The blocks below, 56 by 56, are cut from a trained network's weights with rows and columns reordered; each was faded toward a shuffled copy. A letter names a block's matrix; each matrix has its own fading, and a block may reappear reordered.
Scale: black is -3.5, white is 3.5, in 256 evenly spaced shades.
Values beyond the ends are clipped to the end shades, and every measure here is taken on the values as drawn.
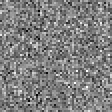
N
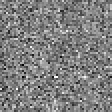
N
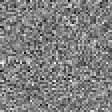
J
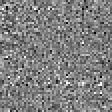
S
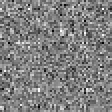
J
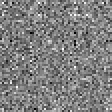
S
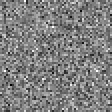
N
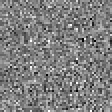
J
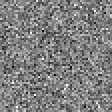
N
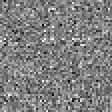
S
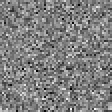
J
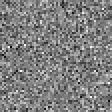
N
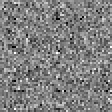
S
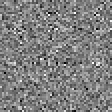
J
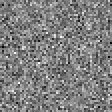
N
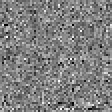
S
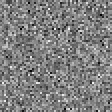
N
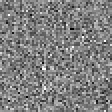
N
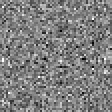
J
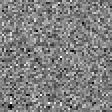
S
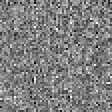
J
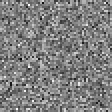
N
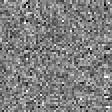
J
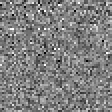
S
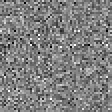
J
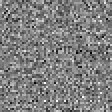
J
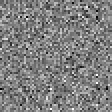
J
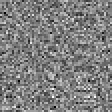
J
